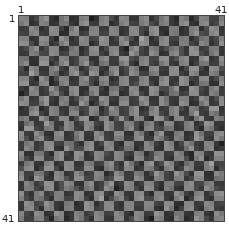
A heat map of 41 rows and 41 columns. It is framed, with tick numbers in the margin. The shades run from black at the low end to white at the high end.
On average the colour sits 40% of the way up the scale. The histogram has two humps. A checkerboard runs through the table. It looks the same turned upside down. No single row or column stands out from its neighbours. There is no overall slope. No seam splits the table.
